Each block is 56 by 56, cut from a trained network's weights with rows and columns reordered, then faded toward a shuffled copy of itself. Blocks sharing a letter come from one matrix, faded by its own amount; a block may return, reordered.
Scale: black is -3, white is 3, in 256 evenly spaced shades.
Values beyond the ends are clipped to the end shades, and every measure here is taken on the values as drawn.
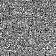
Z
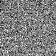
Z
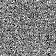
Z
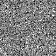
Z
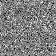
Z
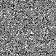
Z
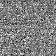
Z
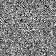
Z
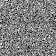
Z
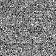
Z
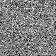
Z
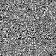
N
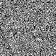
N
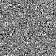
N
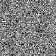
N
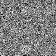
N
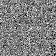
Z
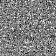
Z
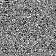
Z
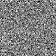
N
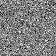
Z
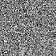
N
